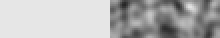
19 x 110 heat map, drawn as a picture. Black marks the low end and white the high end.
The table splits into one row of 2 panels. Panel 1,1: very high, flat. Panel 1,2: middling, blotchy, strong in contrast.
